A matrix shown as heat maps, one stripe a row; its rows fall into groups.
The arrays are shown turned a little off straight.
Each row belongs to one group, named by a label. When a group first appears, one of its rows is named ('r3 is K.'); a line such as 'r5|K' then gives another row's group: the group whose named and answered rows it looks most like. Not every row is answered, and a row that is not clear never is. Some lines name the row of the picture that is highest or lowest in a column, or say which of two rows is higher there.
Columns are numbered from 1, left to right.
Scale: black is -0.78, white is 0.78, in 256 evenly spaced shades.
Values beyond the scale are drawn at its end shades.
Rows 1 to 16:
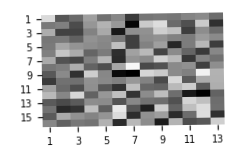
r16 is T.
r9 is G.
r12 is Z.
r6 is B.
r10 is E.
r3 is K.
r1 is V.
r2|G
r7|K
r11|T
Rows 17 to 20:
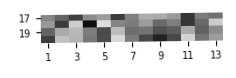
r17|K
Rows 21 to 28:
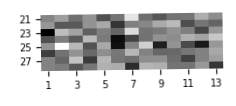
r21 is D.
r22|K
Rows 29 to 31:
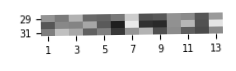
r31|B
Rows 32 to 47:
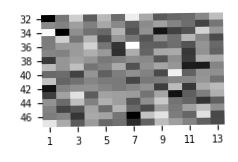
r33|Z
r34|V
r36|D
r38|E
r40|E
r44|Z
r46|G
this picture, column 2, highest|35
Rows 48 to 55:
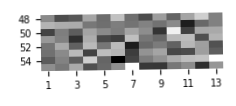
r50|E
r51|T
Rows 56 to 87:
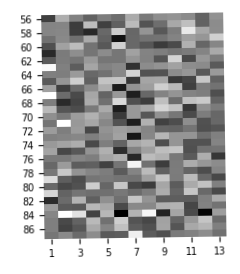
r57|T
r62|E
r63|V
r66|K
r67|V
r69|K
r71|B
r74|B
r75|K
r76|G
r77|D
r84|B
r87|D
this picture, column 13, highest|59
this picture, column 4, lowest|58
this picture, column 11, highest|58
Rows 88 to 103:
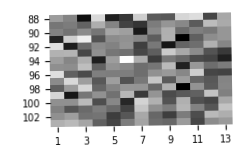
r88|T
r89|G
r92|V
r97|B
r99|V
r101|T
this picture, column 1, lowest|91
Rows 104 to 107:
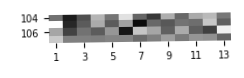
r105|V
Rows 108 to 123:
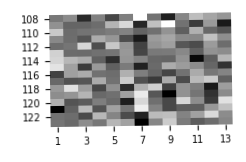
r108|D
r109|G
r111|G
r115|V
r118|B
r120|T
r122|G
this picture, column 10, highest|120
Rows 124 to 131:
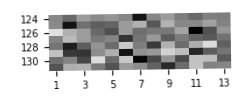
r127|B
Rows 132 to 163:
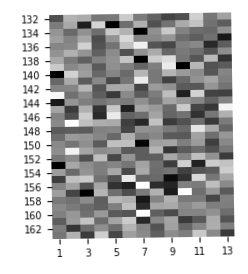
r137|B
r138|G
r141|D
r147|B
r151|B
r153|E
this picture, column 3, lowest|157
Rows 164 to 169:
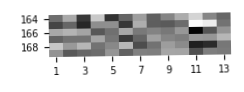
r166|Z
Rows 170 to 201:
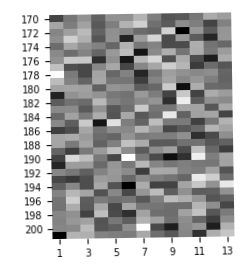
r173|B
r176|B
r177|K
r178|V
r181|E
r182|E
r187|Z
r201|E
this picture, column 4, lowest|185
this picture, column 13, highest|194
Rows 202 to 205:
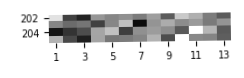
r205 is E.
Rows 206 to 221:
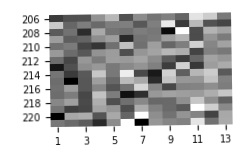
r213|E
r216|D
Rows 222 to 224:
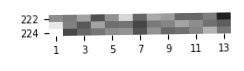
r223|V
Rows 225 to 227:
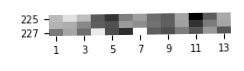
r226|Z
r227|D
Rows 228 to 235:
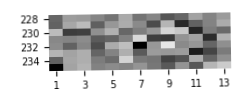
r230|K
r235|E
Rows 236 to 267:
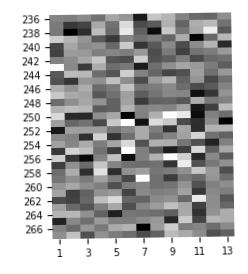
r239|Z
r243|V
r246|Z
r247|Z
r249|Z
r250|K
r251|G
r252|E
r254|Z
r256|K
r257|E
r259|D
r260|Z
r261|K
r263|K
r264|Z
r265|E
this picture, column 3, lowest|256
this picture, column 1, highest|243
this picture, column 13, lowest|251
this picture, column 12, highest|238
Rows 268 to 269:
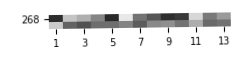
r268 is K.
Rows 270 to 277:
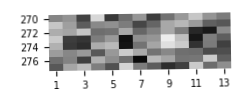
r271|V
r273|K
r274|K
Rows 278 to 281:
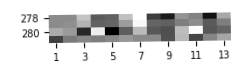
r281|E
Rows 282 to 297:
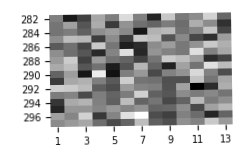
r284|G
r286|G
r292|Z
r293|D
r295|E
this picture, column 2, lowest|282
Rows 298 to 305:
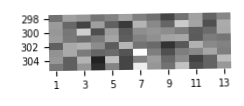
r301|K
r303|D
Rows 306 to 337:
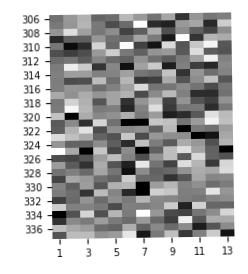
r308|B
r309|E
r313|B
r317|Z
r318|B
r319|B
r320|V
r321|G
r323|Z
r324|T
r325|V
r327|T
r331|G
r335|E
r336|Z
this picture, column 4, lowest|313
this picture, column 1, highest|325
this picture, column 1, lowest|334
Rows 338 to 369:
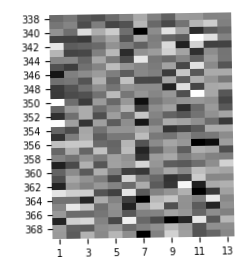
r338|D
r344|D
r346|E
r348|E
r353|V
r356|Z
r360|G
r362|E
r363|Z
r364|G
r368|K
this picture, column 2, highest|365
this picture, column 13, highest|359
